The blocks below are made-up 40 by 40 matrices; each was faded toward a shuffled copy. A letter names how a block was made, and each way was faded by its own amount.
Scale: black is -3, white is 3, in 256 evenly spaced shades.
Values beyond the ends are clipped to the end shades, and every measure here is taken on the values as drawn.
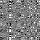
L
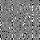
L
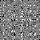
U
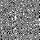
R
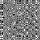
L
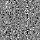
R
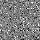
R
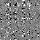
U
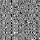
L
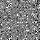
R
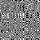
L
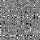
U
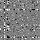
U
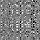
L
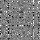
U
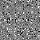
U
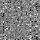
R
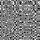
L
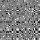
L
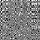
L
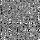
R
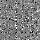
R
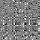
L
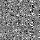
R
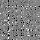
U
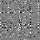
U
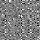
L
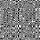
L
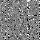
R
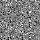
R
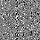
R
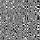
L
